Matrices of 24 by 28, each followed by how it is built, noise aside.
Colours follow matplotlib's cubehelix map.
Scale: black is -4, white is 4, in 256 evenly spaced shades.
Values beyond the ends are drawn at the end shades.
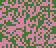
noise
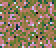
noise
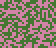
noise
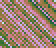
Toeplitz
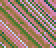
Toeplitz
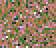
noise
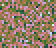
noise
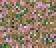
noise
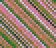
Toeplitz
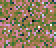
noise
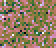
noise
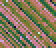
Toeplitz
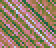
Toeplitz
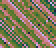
Toeplitz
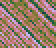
Toeplitz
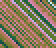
Toeplitz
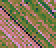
Toeplitz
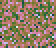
noise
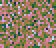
noise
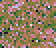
noise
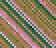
Toeplitz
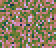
noise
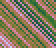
Toeplitz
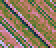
Toeplitz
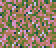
noise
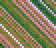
Toeplitz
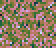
noise
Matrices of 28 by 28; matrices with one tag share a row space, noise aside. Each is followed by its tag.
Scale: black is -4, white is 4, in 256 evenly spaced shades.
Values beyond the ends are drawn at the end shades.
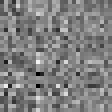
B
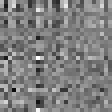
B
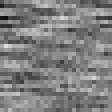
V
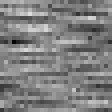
V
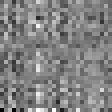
B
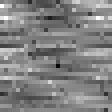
V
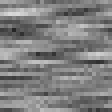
V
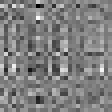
B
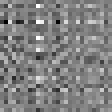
B
